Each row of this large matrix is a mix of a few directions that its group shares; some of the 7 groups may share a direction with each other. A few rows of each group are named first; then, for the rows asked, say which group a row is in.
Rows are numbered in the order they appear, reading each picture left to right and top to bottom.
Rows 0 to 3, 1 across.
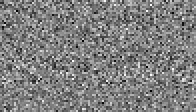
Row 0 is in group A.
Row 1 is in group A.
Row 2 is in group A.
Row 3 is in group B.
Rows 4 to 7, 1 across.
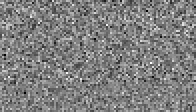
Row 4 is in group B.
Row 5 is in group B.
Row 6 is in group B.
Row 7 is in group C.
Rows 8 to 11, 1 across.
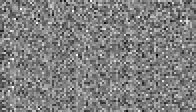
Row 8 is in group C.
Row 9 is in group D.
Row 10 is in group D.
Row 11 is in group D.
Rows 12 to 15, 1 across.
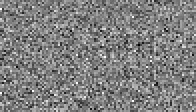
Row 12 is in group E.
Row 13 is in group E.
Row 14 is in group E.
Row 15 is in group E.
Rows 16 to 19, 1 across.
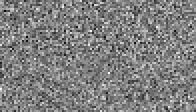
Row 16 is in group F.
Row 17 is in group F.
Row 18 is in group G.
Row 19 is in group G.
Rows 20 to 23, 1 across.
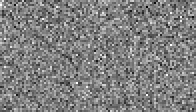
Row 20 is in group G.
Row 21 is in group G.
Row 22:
D
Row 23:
A
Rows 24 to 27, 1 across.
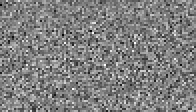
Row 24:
G
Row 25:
F
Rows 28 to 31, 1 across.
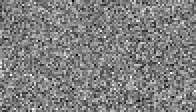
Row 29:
F
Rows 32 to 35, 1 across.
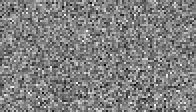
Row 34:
F
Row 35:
E
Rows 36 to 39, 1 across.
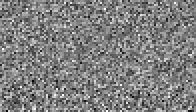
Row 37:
E
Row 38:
E
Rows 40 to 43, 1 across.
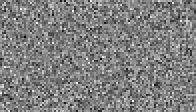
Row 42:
A
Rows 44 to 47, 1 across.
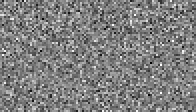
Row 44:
G
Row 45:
A
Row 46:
B
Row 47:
A
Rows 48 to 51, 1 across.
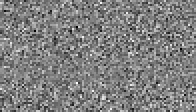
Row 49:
G
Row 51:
G
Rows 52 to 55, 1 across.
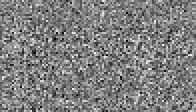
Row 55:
B
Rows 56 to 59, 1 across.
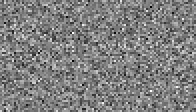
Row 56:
B
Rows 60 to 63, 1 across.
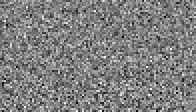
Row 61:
C
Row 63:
A
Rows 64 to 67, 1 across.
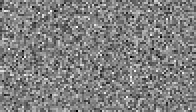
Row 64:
E
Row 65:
B
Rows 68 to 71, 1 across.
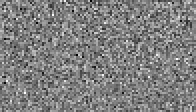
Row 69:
F
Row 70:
B
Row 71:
C
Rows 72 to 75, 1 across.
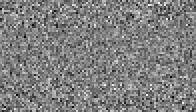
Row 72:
E
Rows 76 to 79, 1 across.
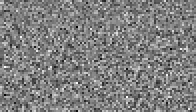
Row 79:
A
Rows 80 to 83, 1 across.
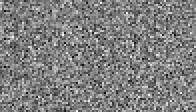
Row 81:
F
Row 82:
G
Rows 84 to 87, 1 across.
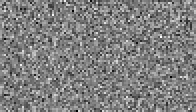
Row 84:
C
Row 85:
B
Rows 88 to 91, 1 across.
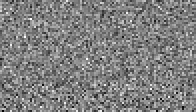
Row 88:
G
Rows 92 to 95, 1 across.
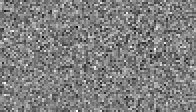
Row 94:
B
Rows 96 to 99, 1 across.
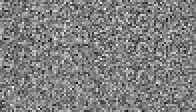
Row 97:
E
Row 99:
D
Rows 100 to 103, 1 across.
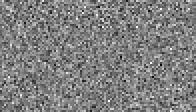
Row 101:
C
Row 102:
B
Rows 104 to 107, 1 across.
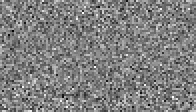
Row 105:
D
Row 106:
B
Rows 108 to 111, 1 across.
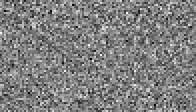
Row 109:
G
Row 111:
E
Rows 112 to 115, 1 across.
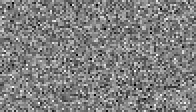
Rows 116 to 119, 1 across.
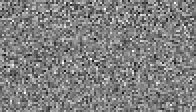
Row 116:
F
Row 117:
B
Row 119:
C
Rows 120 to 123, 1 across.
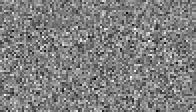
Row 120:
G
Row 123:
F
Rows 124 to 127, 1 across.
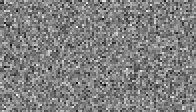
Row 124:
B
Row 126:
G
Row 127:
D
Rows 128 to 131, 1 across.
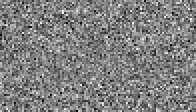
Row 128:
B
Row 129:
G
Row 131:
B
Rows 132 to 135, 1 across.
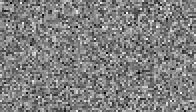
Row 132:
B
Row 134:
E
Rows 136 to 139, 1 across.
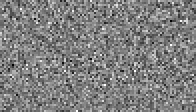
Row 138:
F
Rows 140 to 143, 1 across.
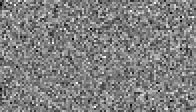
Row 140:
G
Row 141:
C
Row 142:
D
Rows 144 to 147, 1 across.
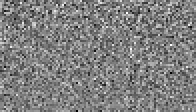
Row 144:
D
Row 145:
G
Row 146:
G
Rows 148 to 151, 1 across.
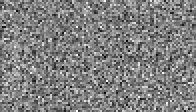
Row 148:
B
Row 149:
D
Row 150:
D
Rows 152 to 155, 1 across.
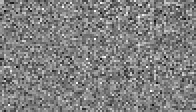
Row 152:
E
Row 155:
B
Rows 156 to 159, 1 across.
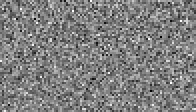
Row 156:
C
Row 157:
A
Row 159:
B
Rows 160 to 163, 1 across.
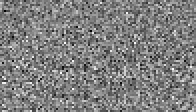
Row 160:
A
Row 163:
B
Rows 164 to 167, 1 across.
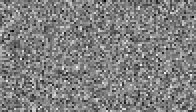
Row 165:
D
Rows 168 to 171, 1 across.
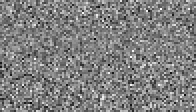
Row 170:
G
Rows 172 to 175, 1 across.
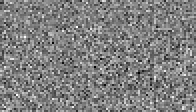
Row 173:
C
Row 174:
E
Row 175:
D
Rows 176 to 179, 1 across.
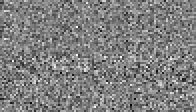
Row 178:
E
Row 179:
G
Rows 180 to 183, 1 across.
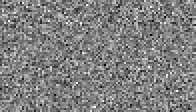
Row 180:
B
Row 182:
F
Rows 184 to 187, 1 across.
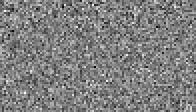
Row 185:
D
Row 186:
B
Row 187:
C
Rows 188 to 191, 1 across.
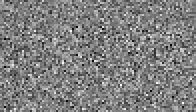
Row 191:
B
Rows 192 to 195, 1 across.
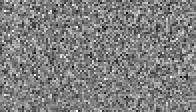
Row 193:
D
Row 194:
C
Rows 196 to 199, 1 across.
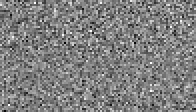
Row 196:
G
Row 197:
F
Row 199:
B
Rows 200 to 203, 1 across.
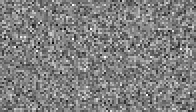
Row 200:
E
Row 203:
A
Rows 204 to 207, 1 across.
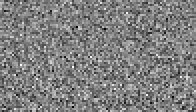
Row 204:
F
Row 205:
E
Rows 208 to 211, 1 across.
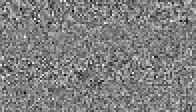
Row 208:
C
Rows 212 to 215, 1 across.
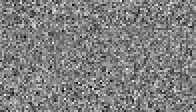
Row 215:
F
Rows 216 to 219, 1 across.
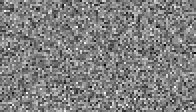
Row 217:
B
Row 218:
F
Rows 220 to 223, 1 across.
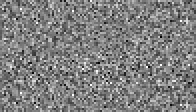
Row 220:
C
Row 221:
B
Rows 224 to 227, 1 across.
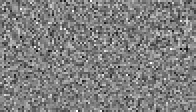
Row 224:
C
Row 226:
B
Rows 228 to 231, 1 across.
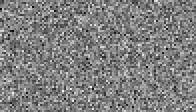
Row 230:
A
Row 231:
F
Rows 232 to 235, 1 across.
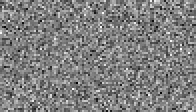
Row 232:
B
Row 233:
G
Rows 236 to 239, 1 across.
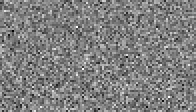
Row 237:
D
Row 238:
A
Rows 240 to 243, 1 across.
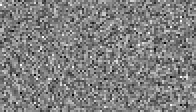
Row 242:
C
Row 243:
C
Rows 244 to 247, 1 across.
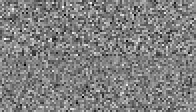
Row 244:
F
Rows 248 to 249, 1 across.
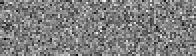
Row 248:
B
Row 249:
D
